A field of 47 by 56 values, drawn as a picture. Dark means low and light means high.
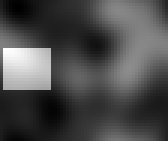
Roughest part: middle left. Ninth with the highest average: middle left. Odd patch: higher, in the middle left. Average level on the scale: 30%. Stripes: none. Histogram: skewed, a long tail of high values.
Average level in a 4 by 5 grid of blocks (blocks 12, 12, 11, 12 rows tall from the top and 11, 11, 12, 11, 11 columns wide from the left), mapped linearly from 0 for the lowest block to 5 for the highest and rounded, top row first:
00133
53123
32221
00121
